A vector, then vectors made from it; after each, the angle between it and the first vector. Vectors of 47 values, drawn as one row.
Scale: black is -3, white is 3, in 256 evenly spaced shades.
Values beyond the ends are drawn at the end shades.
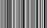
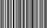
partly aligned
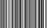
nearly opposite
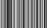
nearly parallel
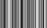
partly opposed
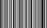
orthogonal
